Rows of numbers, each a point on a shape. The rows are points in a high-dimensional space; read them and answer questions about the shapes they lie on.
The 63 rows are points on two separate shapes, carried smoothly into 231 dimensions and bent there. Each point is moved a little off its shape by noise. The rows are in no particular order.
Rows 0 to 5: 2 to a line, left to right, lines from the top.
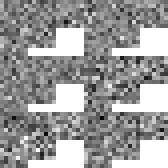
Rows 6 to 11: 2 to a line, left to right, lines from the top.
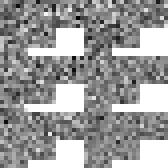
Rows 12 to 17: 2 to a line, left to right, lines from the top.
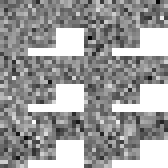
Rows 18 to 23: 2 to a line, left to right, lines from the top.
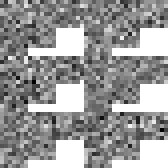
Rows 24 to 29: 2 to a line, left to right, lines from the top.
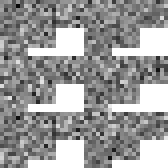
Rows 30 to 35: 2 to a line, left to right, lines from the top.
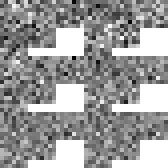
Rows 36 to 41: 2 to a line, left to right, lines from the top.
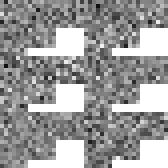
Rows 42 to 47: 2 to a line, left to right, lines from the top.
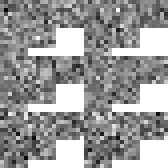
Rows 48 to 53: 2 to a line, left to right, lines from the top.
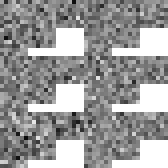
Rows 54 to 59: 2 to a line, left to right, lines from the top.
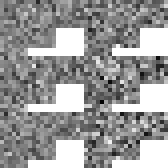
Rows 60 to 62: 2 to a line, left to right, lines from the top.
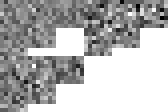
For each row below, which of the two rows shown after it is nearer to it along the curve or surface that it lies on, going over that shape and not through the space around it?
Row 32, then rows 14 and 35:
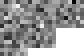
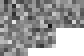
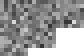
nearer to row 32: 14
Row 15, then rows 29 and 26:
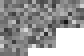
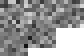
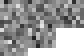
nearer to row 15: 29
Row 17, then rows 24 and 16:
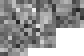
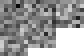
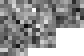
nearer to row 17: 16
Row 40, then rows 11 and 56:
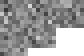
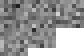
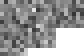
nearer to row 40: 56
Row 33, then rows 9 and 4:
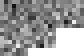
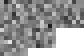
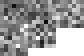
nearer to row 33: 4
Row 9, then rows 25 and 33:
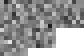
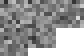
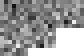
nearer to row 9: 25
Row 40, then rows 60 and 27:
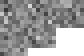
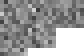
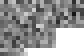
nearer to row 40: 60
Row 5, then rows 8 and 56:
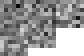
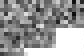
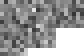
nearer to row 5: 56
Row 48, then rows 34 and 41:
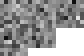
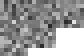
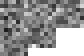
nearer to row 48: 34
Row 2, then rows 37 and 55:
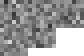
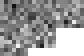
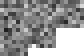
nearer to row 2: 37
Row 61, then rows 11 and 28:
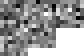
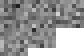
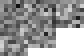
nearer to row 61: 28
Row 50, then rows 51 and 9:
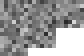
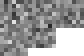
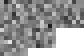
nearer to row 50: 51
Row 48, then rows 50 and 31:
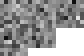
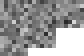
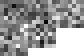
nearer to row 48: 50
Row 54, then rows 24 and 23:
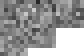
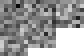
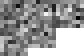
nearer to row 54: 24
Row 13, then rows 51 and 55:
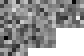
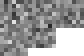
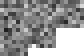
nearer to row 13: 51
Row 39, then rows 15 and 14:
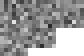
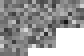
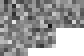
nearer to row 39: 14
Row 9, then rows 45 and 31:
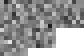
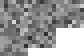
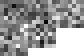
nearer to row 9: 45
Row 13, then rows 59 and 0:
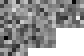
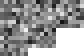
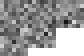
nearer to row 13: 0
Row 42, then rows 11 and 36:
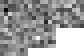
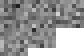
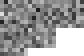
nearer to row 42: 36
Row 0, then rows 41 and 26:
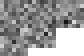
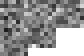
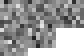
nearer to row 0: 41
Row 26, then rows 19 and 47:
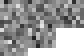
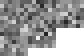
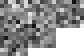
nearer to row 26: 47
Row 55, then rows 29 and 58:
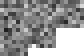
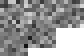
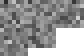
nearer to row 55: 29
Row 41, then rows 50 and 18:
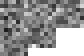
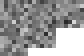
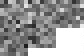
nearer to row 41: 50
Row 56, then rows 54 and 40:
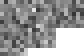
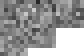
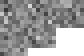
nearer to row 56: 40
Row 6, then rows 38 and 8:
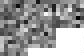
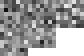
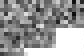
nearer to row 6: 38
